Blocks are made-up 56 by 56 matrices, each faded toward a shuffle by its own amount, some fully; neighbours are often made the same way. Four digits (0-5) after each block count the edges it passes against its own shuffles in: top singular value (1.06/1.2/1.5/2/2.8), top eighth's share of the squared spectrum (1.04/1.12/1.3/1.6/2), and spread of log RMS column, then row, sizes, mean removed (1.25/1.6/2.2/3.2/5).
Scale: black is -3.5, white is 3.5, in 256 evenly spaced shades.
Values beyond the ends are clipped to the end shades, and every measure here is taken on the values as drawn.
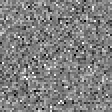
0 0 0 0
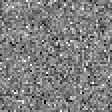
1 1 0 0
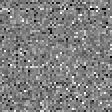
3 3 0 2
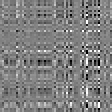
5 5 4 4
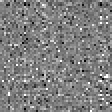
3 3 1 1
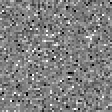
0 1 0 0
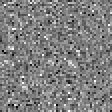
3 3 1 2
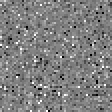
2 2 0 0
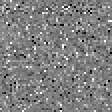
2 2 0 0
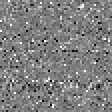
3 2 0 2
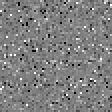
0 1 0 0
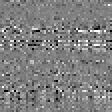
4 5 1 4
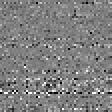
4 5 1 3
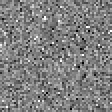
0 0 0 0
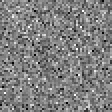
0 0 0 0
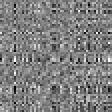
4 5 3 3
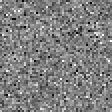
2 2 0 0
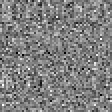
3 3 1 0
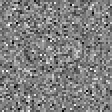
3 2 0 0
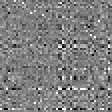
4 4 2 3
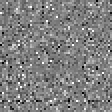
3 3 1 1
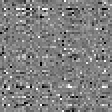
4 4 2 2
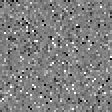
0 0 0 0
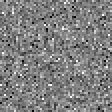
0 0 0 0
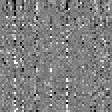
4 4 3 1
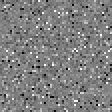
0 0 0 0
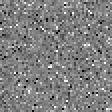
1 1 0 0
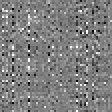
4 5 3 2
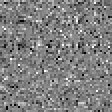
3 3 1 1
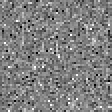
0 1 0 0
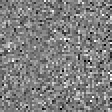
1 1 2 0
